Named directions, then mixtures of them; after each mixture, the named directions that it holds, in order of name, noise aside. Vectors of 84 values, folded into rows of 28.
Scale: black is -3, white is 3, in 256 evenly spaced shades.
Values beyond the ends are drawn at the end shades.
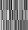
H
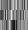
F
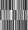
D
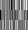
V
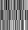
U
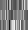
F, U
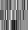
F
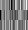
V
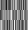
D, U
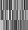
F, H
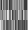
D, H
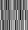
U, V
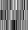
F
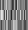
F, U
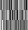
H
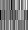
V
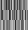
H, U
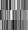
D, F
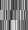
F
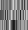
F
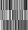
D, H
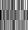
H, V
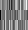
V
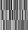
H, U
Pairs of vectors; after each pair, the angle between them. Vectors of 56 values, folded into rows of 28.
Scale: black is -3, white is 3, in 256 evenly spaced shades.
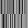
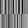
partly aligned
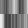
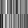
partly opposed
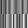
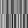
nearly opposite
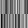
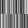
nearly opposite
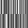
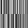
nearly parallel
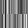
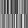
partly opposed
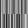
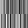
partly opposed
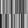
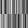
partly opposed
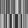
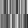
partly opposed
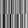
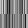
orthogonal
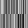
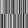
partly aligned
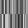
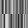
nearly parallel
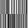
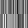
partly opposed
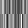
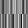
nearly opposite
